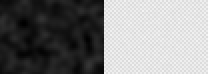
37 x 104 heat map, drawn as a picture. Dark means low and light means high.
The table splits into one row of 2 panels. Panel 1,1: very low, blotchy, faint in contrast. Panel 1,2: very high, checkered, faint in contrast.
